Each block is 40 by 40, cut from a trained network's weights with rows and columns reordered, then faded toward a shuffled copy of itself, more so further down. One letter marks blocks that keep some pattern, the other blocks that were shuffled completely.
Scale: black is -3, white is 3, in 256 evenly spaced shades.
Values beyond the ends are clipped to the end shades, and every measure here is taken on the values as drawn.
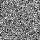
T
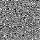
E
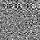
E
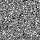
T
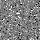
T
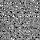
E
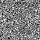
T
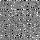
E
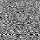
E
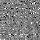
E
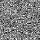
E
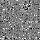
E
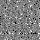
E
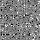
E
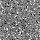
T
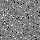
T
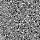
T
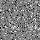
E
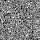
E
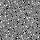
T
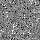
T
